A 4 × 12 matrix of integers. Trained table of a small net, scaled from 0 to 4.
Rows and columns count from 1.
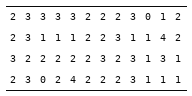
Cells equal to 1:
11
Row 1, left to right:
2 3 3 3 3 2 2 2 3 0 1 2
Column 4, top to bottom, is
3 1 2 2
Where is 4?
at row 2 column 11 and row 4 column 5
